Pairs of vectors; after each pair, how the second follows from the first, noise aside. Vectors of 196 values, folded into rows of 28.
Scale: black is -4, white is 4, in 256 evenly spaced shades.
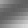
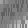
partly zeroed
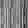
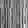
negated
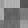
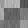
copied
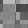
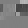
partly zeroed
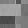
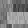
reversed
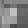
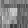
copied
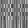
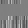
partly zeroed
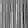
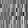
sign-scrambled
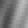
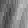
copied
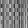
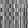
negated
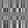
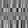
negated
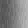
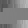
partly zeroed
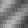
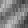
copied
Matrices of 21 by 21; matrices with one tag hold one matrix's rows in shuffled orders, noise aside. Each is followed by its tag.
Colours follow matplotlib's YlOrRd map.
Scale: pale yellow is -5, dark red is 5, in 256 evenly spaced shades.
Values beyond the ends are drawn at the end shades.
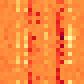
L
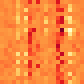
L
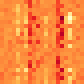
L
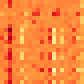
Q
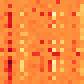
Q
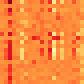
Q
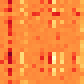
Q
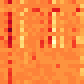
Q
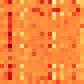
Q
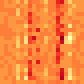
L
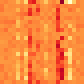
L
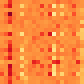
Q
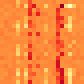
L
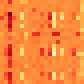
Q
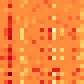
Q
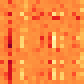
Q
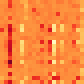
Q
